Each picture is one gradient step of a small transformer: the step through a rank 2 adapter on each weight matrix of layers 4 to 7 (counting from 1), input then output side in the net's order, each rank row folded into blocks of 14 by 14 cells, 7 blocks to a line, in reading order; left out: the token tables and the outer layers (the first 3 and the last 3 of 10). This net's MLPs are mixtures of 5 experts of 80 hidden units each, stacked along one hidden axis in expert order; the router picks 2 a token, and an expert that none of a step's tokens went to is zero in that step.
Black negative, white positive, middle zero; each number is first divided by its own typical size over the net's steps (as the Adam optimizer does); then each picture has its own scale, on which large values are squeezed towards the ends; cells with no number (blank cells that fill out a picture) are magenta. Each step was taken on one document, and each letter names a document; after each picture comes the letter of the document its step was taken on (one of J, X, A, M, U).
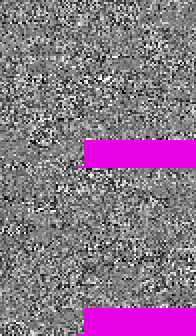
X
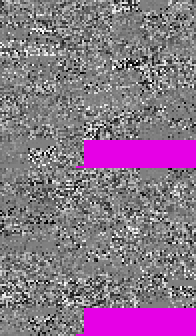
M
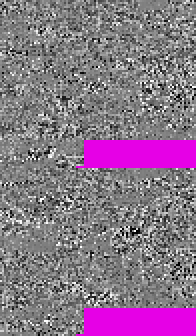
M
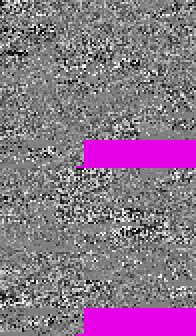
M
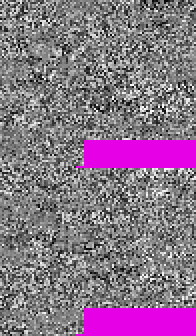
X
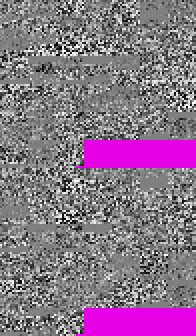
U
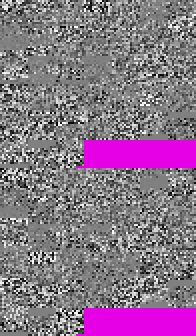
U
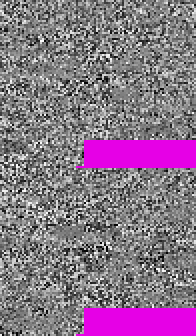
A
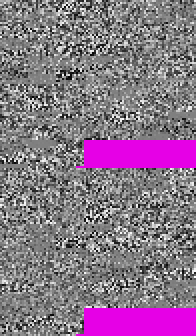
U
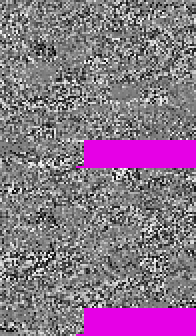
A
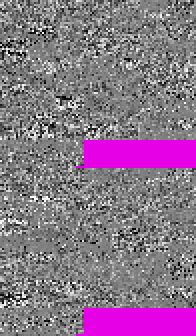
M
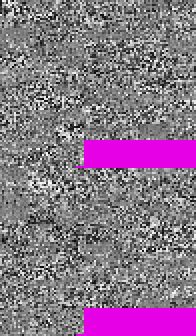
A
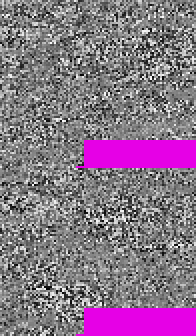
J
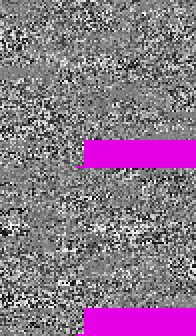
A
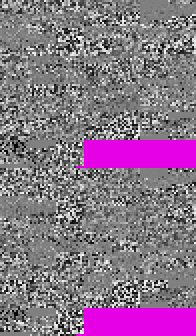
U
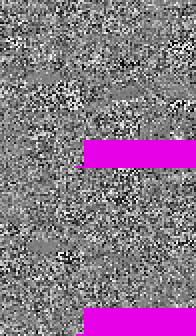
X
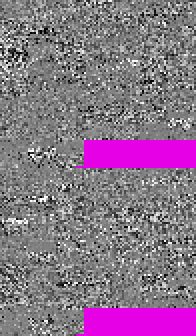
M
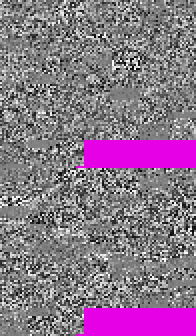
U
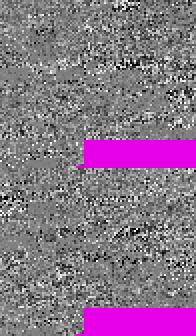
M
